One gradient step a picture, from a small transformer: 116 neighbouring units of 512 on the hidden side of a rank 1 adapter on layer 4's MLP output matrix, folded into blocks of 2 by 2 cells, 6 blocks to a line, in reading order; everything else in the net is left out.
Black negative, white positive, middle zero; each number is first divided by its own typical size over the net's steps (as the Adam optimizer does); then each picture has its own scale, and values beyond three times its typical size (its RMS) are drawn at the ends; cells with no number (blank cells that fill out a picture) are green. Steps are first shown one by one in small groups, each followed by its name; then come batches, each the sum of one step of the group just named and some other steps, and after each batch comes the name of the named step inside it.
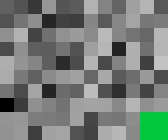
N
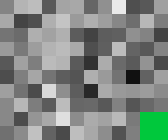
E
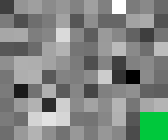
E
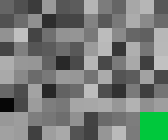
N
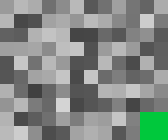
E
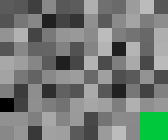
N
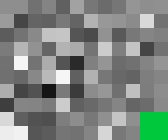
N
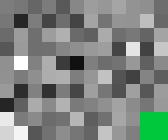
N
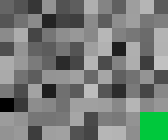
N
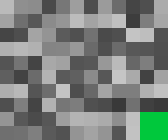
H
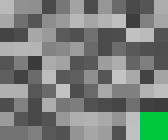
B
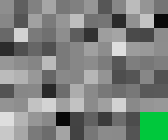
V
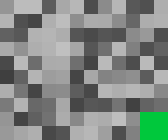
B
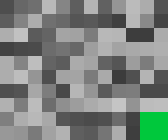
V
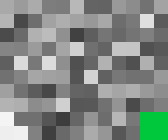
V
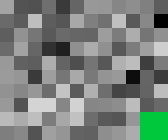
B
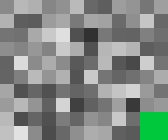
V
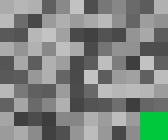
B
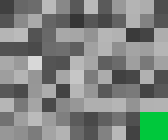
B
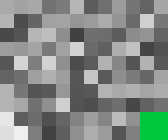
H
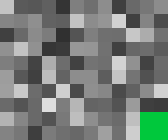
H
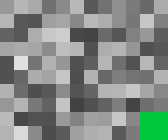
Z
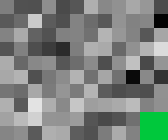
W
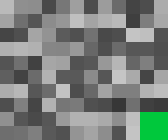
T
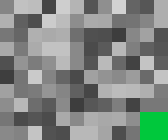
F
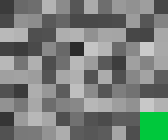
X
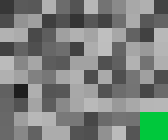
T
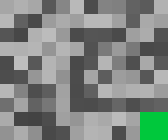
Z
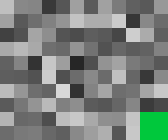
W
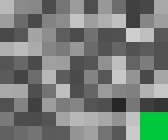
T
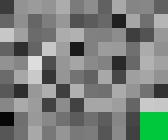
X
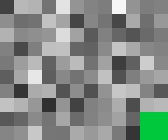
F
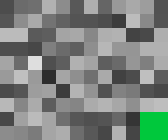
T
